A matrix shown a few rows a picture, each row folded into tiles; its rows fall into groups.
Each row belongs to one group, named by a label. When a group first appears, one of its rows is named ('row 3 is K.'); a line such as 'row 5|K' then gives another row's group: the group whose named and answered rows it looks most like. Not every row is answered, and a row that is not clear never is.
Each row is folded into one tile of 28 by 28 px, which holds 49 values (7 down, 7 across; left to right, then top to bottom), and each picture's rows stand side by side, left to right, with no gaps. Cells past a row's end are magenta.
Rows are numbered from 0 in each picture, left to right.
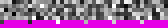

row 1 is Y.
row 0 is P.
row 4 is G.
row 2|G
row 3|G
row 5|G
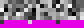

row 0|P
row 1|G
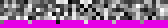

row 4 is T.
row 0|Y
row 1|G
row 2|P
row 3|T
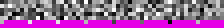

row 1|G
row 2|G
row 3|G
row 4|P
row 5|P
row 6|P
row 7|G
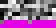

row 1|Y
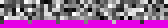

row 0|P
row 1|P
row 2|P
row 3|T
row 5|P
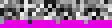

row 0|T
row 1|Y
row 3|T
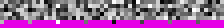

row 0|T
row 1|Y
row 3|Y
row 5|Y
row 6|Y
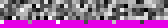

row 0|T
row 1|T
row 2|G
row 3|T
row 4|G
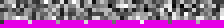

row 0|Y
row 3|G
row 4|Y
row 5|T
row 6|P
